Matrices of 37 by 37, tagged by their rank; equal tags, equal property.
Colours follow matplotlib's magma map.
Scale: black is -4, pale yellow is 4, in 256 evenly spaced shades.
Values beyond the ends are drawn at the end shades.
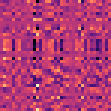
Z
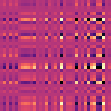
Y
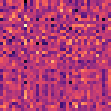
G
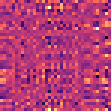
G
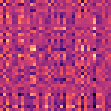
Z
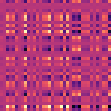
Y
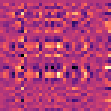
Z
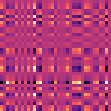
Y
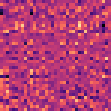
G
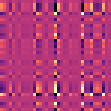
Y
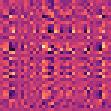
Z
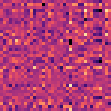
G
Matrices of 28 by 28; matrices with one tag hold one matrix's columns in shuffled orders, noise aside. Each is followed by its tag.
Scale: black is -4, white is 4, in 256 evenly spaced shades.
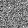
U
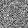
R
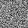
R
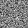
R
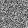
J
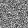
J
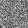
U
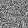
J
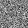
J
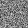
J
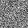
U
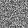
U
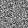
R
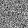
J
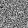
J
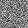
R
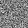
J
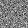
J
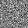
R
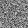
J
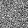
R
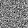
R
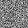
R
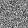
J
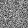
R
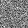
U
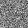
J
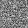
R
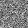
J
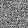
R
